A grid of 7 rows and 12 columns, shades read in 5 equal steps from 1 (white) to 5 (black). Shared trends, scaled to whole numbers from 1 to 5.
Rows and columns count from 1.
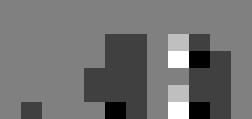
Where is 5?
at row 4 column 10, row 7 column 6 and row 7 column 10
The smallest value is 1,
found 2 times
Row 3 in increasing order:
2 3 3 3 3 3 3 3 3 4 4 4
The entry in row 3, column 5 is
3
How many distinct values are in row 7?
4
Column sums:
21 22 21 21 23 27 26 21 15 28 25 21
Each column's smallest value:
3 3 3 3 3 3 3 3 1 3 3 3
